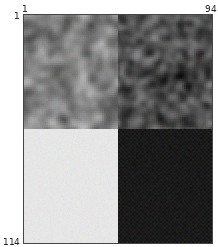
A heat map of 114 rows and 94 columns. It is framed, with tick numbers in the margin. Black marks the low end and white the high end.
The table splits into 2 rows of 2 panels. Panel 1,1: middling, blotchy. Panel 1,2: low, blotchy. Panel 2,1: very high, flat. Panel 2,2: very low, checkered, faint in contrast.
